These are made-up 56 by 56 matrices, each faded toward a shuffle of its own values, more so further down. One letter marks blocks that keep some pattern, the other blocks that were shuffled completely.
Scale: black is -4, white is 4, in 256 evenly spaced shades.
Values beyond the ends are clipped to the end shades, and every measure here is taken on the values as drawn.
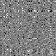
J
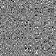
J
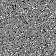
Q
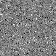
Q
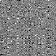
J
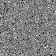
Q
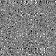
J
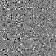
J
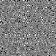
J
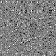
J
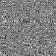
J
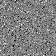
Q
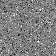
Q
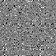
J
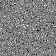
Q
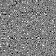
J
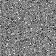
Q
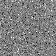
Q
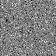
Q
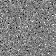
Q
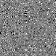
J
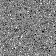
Q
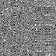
J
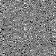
J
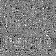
J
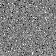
Q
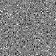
J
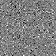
J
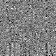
J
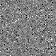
J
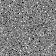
Q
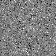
Q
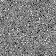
Q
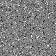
Q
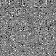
J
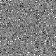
J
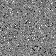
Q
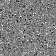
Q
